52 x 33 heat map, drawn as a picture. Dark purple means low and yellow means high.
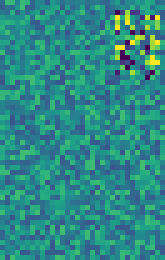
The halves do not mirror each other. There are no regular stripes. The grain is fine, like static. There is no overall slope. In the top right lies a patch that is rougher than the rest. The top right is the roughest part.
